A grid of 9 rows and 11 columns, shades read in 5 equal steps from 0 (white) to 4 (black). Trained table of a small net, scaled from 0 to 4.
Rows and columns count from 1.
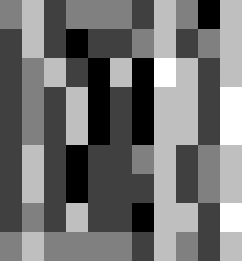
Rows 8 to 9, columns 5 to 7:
3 3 4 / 2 2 3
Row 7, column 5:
3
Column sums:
25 13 24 22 28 23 29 8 17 25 6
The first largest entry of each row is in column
10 4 5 5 5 4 4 7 7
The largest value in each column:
3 2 3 4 4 3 4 1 3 4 1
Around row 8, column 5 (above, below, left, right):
3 2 1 3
